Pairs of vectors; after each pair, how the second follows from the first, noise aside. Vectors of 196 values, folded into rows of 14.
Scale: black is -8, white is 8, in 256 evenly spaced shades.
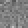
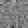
negated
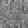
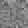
sign-scrambled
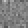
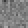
negated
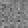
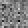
scaled up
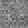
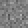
sign-scrambled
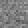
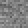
reversed
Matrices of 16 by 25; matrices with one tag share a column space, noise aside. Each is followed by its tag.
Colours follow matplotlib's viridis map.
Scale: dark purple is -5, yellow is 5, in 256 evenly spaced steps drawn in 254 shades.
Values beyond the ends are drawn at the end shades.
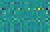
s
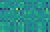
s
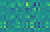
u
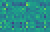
u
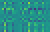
s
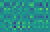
u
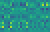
u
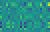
u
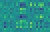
u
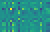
s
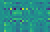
s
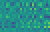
u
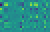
u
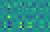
u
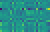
s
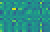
s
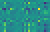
s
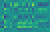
u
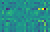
s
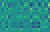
u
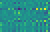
s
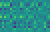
u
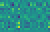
u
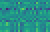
s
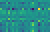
s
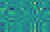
s
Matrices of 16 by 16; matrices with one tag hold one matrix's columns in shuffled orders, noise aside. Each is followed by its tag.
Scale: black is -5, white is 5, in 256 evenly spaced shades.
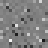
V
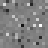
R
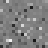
V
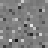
V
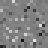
V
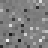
V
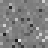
V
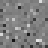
V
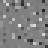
R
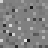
V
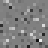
V
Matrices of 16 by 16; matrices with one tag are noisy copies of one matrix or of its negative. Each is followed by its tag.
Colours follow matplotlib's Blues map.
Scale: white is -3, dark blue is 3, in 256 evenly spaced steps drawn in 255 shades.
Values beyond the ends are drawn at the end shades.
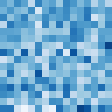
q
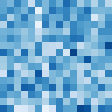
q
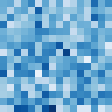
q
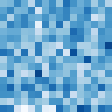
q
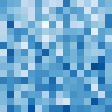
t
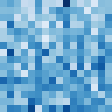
t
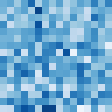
q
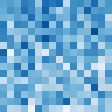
t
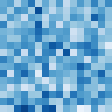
q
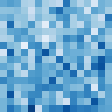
t
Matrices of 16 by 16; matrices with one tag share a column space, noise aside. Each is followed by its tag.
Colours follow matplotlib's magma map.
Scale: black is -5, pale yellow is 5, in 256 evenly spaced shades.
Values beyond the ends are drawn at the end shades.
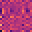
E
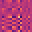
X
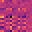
X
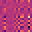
X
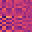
X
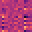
X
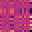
E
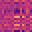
E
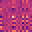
X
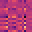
X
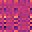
X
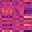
E
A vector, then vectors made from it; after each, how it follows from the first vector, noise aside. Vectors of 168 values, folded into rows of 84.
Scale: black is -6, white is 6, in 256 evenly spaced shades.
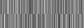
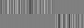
partly zeroed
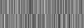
copied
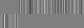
partly zeroed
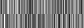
scaled up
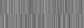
shrunk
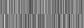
copied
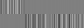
partly zeroed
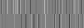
partly zeroed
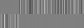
partly zeroed
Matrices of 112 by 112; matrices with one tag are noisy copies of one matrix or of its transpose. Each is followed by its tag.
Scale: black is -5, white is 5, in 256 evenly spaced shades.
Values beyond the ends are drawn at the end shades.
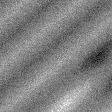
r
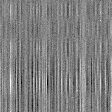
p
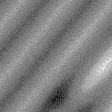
r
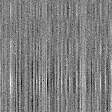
p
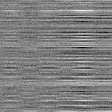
p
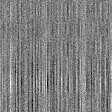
p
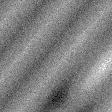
r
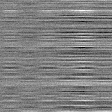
p
